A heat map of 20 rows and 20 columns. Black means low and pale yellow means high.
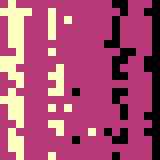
The top middle is the calmest part. There is an overall slope up to the left. Stripes running up and down repeat 4 times from left to right. Overall the values sit about 50% of the way up the scale.
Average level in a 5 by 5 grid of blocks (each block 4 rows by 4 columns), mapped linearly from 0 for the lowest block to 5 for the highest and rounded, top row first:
5 3 2 0 0
5 3 2 0 0
4 4 2 0 0
5 3 2 1 0
4 3 2 0 0
